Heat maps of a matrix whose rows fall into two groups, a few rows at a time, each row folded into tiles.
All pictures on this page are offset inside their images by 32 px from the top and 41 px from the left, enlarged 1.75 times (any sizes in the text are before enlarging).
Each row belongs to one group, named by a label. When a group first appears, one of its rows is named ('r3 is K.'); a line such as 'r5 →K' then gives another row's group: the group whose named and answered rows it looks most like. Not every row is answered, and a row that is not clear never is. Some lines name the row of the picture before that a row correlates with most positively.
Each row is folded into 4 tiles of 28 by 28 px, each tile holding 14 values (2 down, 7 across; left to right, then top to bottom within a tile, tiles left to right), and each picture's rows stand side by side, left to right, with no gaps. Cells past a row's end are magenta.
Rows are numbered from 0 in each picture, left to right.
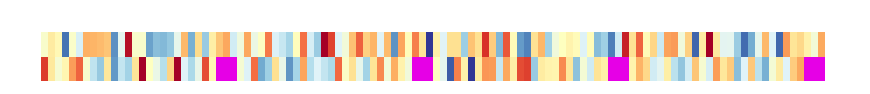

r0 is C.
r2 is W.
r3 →C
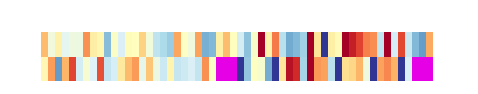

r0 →W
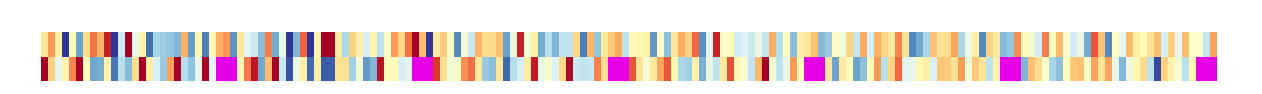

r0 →C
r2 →C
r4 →W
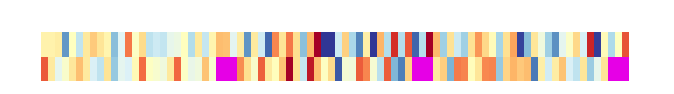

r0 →C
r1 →W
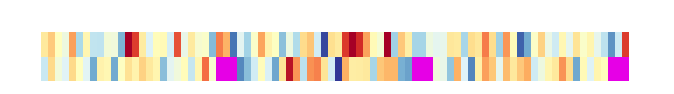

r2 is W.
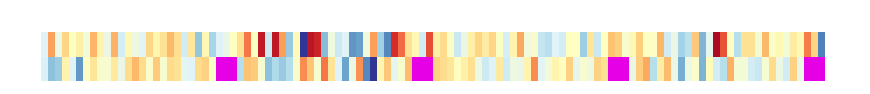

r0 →W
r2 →C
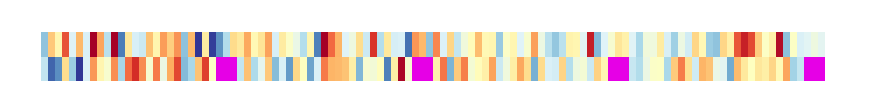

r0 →W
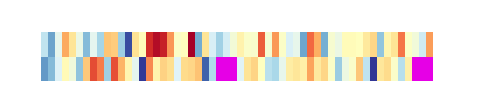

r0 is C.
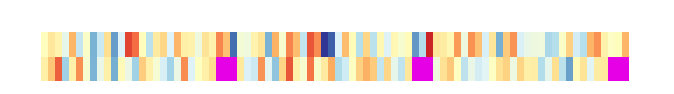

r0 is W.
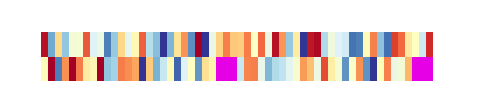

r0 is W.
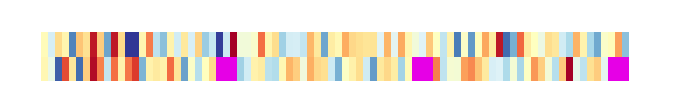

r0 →W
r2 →C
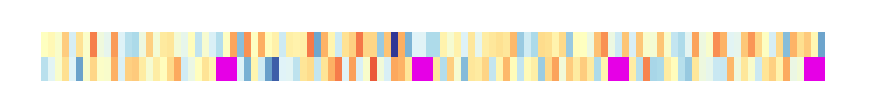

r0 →W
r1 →W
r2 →W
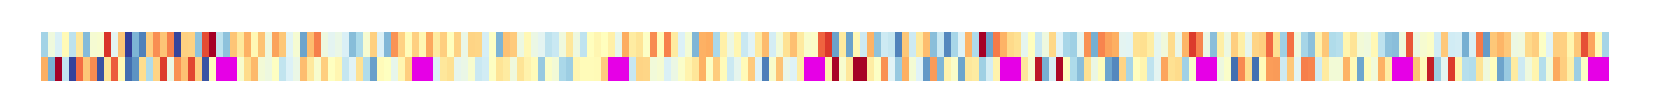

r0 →W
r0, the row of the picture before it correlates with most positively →2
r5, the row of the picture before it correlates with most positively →3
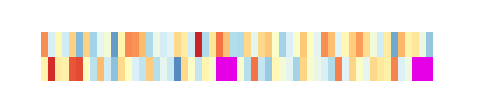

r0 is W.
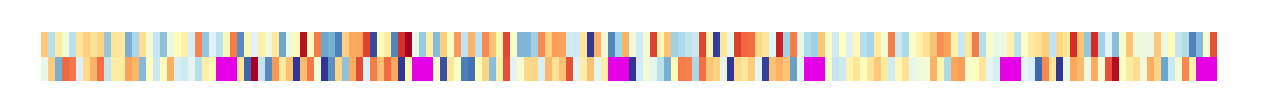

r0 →W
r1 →W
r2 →W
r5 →W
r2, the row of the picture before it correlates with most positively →1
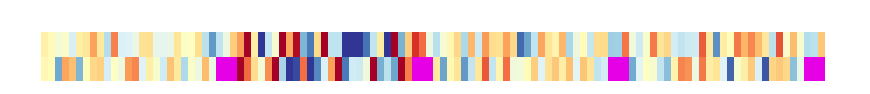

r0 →W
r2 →W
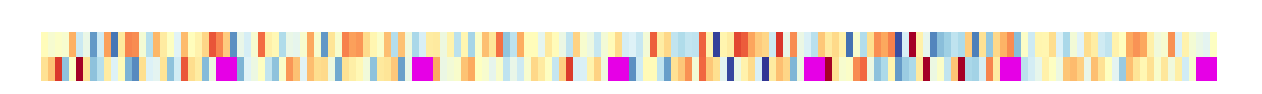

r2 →C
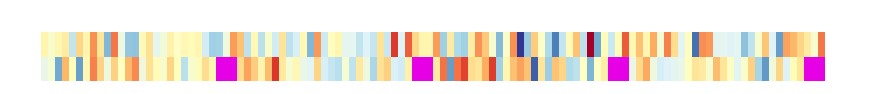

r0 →W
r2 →W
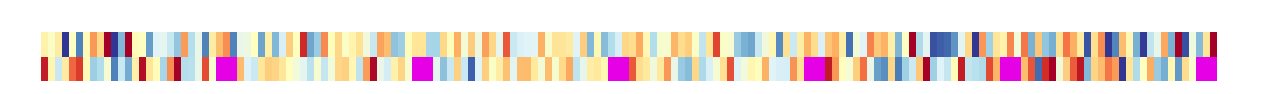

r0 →C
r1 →C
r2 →W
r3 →C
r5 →W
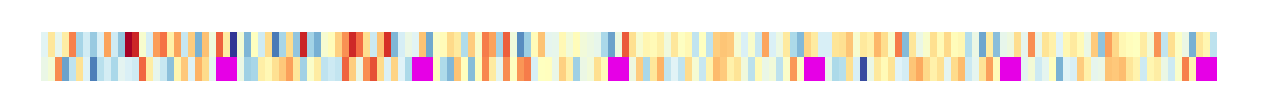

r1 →C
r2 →W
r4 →W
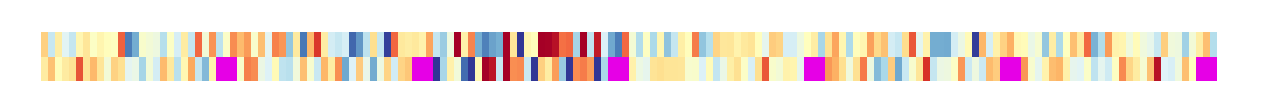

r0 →W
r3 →C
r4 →C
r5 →C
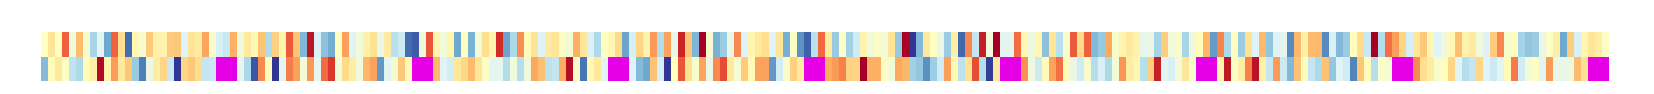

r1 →W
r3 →W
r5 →C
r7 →C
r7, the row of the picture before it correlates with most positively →4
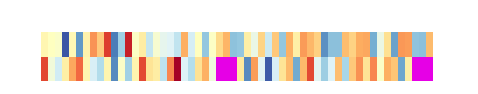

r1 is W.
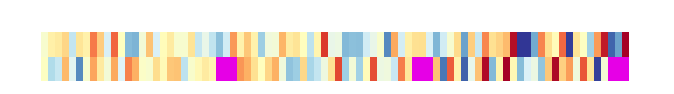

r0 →W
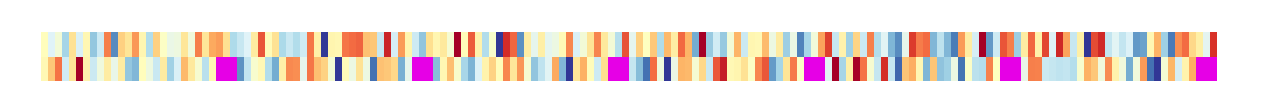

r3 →W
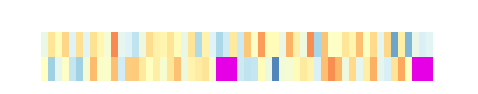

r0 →W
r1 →W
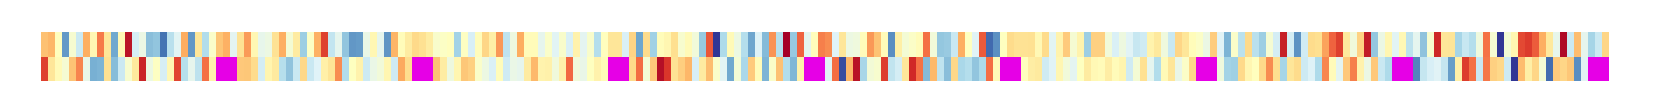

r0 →C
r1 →C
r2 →C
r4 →W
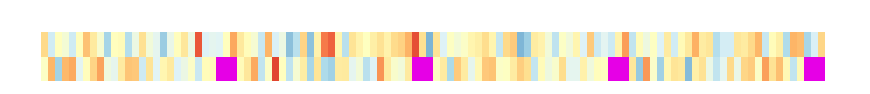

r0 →W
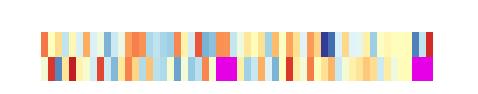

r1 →W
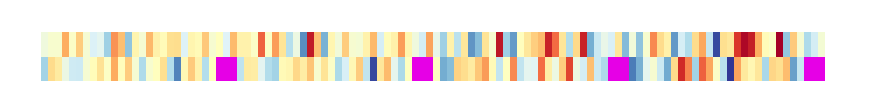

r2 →C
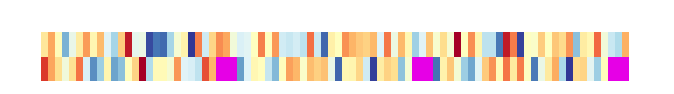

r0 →C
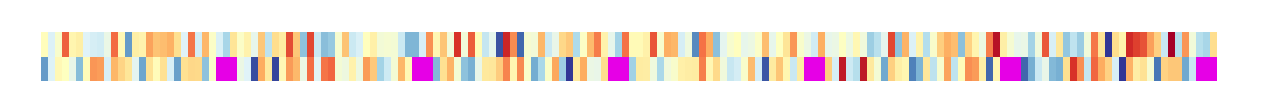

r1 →W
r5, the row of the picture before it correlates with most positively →1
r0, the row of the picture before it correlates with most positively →1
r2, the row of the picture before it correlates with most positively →2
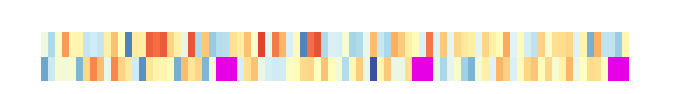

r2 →W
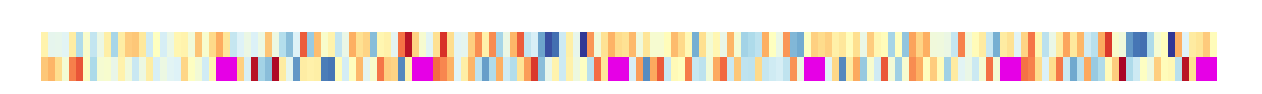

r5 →C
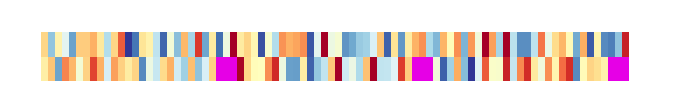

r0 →W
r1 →C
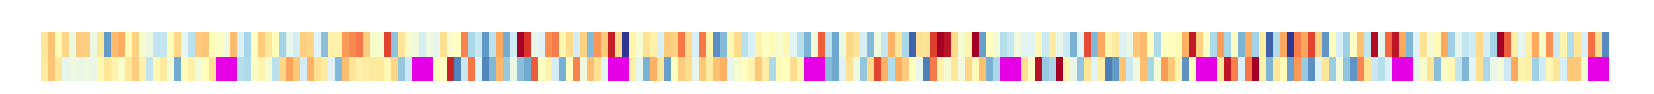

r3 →W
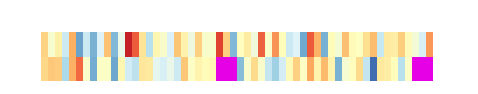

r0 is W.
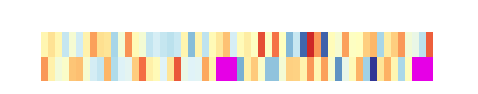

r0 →C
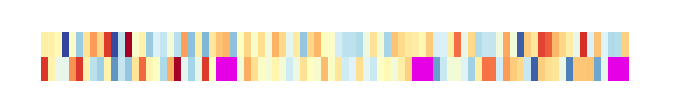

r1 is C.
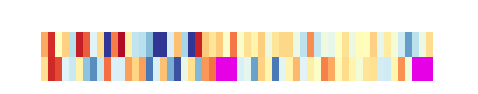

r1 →W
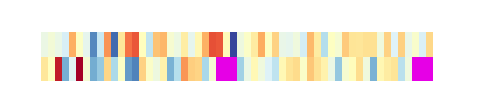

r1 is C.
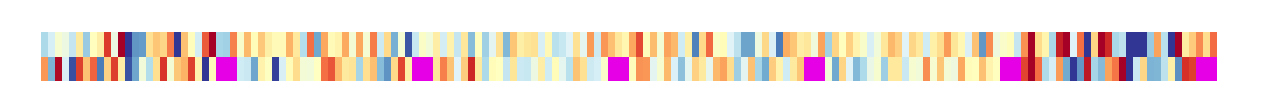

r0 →W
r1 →W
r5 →C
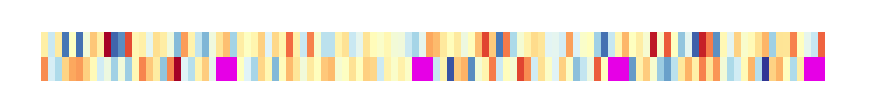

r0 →C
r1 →W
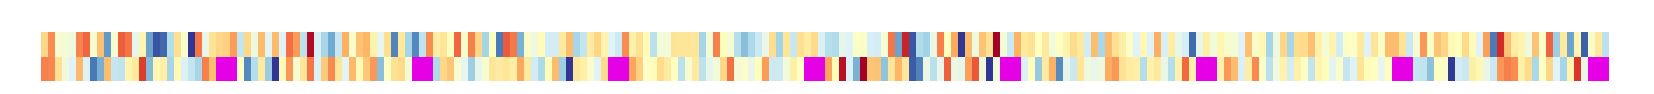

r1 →W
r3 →C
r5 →W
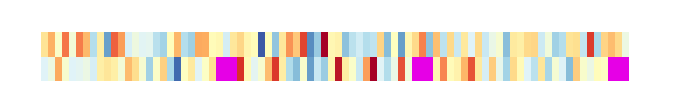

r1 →C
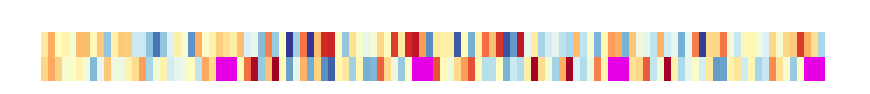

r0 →C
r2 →C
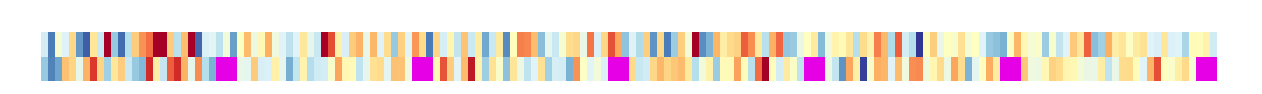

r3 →C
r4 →W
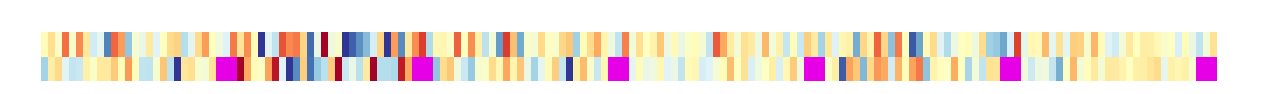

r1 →C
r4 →W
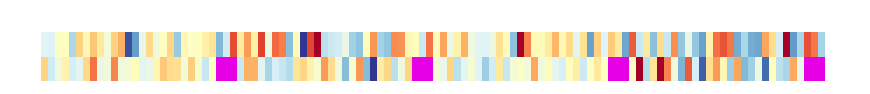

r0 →W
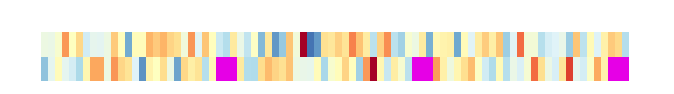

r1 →C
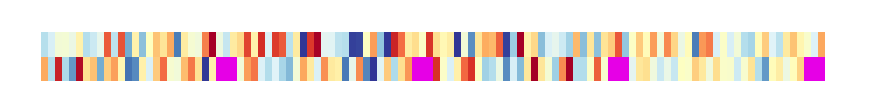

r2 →C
